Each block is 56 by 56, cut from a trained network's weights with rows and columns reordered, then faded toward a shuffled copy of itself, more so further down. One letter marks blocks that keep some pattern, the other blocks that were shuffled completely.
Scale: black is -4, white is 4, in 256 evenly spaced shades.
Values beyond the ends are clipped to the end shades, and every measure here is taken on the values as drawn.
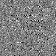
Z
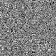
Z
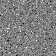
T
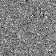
T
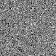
Z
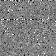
Z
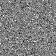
T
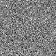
Z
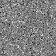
Z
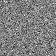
T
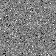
T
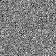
Z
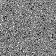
T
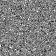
T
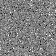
T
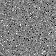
T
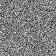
T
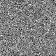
T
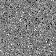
T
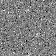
T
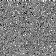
Z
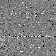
Z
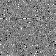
Z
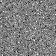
T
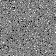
T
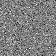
T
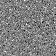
T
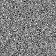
T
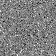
T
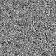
Z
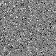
Z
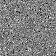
T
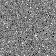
T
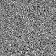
Z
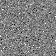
T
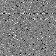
Z
